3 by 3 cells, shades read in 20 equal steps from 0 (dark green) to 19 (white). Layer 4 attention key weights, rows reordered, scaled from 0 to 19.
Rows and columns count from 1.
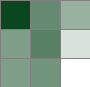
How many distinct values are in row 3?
3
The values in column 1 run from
0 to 9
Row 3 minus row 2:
0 2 3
